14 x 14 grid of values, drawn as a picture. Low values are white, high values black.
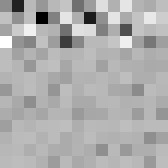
Histogram: skewed, a long tail of high values. Average level on the scale: 30%. Slope: none. Seam: horizontal, 30% of the way down, the bottom part calmer. Mirror symmetry: none. Stripes: none.
